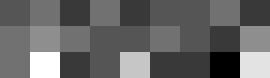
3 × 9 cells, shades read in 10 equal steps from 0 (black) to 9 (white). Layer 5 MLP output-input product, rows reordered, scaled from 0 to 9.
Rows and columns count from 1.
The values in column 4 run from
3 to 4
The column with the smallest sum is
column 8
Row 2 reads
4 5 4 3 3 4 3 2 5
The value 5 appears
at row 2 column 2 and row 2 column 9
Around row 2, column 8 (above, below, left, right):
4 0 3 5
